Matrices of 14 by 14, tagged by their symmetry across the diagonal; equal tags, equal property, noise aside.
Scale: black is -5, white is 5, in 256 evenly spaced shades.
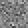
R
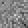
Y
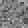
R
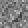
Y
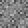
Y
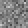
R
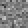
R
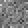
Y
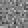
R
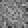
Y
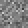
Y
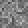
Y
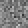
R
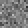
R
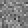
R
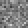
R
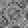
Y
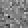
R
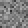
R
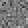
Y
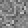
Y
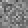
Y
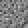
Y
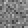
R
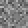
Y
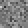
R
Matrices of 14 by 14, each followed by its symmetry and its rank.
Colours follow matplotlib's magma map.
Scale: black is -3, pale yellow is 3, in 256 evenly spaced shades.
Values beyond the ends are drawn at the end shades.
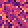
antisymmetric, full rank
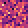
antisymmetric, full rank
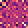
symmetric, rank three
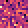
antisymmetric, full rank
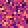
antisymmetric, full rank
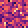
neither, full rank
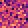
neither, full rank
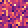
neither, full rank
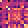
symmetric, rank three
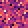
antisymmetric, full rank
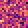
neither, full rank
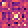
symmetric, rank three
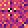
symmetric, rank three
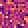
antisymmetric, full rank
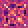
symmetric, rank three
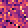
antisymmetric, full rank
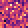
neither, full rank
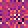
symmetric, rank three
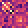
symmetric, rank three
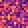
neither, full rank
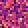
neither, full rank
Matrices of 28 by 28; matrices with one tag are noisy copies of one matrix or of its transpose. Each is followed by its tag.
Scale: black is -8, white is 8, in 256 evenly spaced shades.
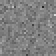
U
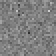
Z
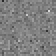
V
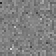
V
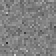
U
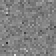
U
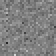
U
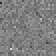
V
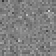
V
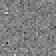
U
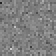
V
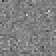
V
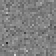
U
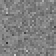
U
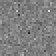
Z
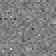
Z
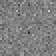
Z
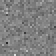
U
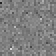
V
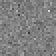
Z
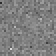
V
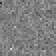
V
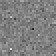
Z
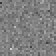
V
